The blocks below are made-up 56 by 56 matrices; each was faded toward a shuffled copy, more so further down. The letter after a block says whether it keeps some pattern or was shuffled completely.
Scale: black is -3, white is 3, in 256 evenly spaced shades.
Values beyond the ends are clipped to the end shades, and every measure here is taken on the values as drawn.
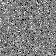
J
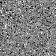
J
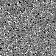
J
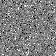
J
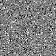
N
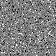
J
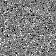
N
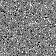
J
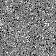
J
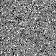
N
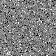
J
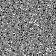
N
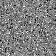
N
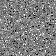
J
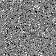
N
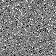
J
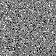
N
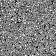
J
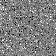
N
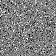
J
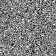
N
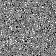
N
